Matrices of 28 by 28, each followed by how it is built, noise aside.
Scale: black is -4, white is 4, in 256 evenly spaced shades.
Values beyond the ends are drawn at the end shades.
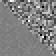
upper triangular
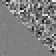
upper triangular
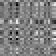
low rank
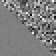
upper triangular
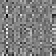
low rank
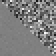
upper triangular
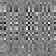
low rank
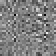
low rank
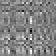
low rank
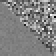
upper triangular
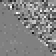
upper triangular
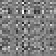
low rank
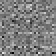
low rank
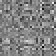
low rank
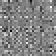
low rank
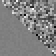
upper triangular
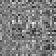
low rank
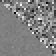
upper triangular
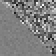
upper triangular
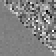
upper triangular
